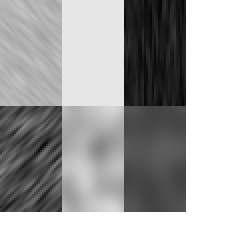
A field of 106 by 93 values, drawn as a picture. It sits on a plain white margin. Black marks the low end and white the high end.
The table splits into 2 rows of 3 panels. Panel 1,1: high, slanting down to the right, faint in contrast. Panel 1,2: very high, flat. Panel 1,3: very low, streaked downward, faint in contrast. Panel 2,1: low, slanting up to the right. Panel 2,2: high, smooth. Panel 2,3: low, smooth, faint in contrast.
